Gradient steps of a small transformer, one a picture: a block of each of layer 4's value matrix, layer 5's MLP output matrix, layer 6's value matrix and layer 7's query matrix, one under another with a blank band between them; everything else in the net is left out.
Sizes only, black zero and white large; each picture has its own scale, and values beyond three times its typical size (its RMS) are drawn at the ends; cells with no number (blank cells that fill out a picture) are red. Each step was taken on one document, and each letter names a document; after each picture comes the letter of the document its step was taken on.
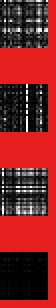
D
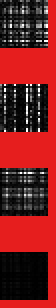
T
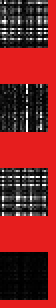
D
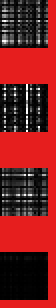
T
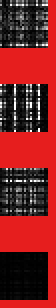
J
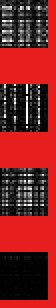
T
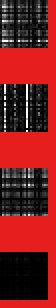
T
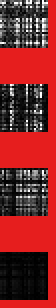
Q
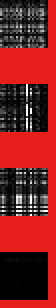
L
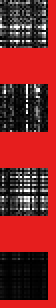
Q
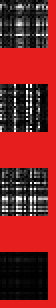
J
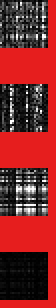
Q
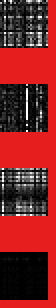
D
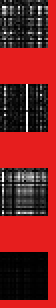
D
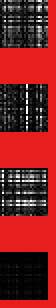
D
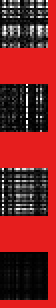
D
